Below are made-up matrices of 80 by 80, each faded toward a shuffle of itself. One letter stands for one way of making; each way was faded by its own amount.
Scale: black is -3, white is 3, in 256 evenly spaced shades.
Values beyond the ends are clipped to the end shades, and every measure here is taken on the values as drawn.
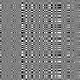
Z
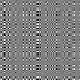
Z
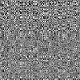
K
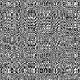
K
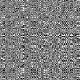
K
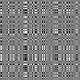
Z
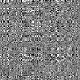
K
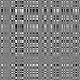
Z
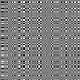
Z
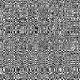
K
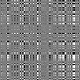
Z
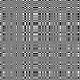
Z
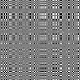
Z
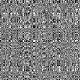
K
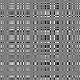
Z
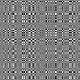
Z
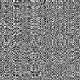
K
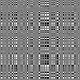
Z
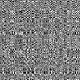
K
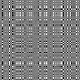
Z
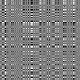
Z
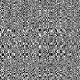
K
